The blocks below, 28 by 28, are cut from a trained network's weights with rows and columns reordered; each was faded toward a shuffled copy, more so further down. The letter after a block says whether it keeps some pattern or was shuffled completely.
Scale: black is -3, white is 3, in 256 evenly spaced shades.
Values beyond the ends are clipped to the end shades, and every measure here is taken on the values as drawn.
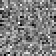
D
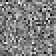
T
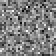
T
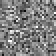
D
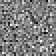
T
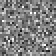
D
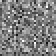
D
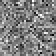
D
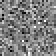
D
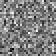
D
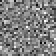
D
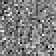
T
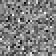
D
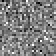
T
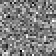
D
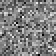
T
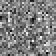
D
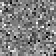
T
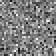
T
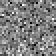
T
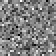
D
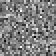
T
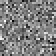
D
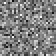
T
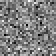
T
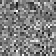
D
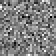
T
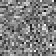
D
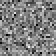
T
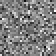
T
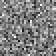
T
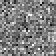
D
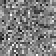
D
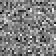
T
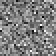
T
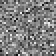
T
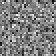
D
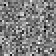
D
